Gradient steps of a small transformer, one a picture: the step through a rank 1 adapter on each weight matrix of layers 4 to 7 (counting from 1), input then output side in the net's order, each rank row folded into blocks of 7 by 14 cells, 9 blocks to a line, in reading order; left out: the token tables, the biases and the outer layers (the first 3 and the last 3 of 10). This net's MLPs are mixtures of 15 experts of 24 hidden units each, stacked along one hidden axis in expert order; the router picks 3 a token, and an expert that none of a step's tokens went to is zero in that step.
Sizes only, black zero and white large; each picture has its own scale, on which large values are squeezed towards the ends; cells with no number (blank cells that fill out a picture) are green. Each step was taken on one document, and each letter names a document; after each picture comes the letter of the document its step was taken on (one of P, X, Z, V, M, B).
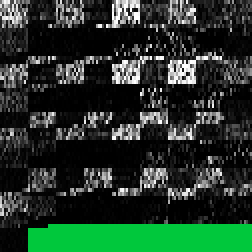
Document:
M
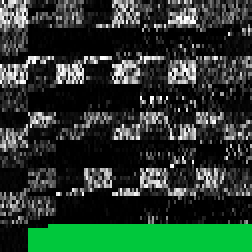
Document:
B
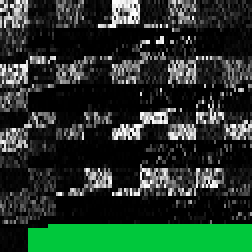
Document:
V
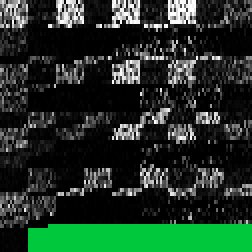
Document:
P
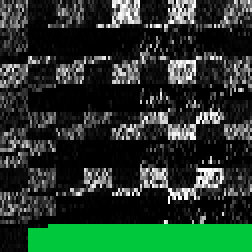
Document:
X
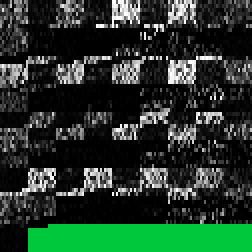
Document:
P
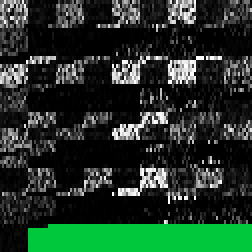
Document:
X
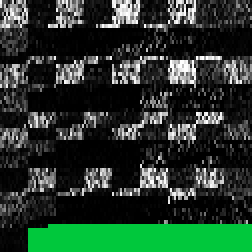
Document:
P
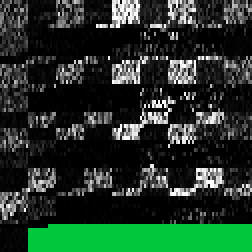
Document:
P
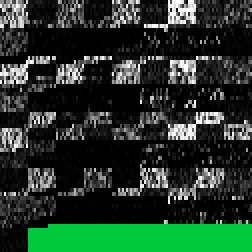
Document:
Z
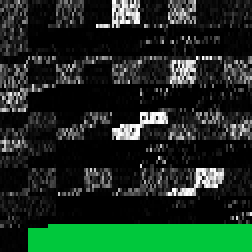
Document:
V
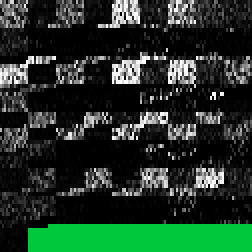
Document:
Z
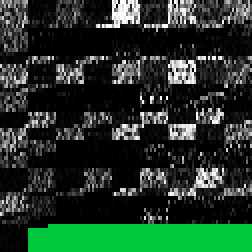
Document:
B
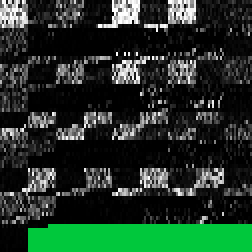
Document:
M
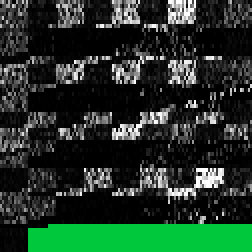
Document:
X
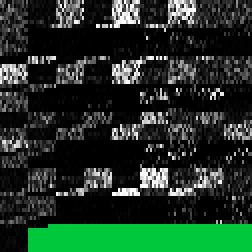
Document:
Z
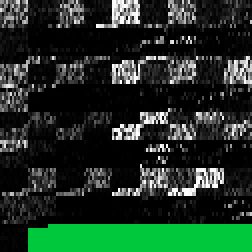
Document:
V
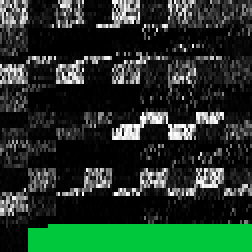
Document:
B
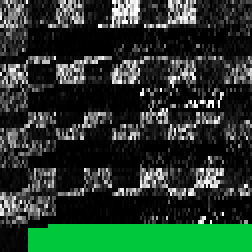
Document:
M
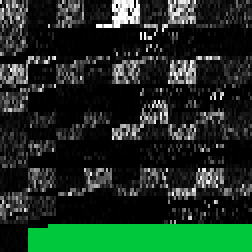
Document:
P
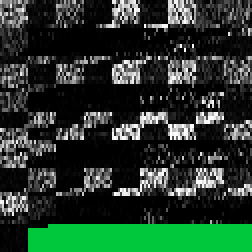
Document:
B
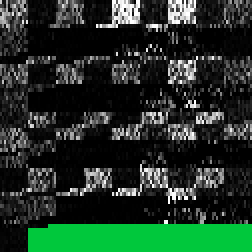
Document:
X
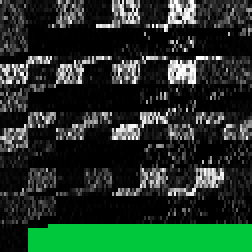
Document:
Z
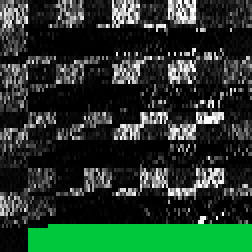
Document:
M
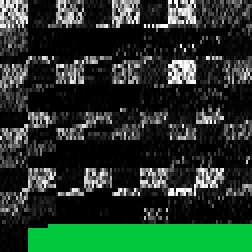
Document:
B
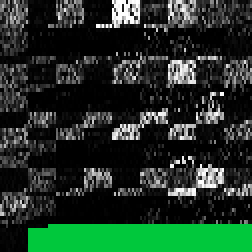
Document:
B
